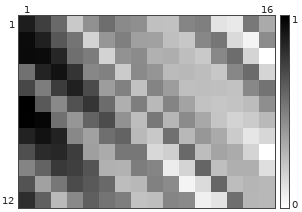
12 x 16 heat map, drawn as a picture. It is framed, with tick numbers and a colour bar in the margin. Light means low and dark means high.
Streaks slant down to the right. Values rise toward the left. The middle left is the ninth with the highest average. The middle right is the calmest part.
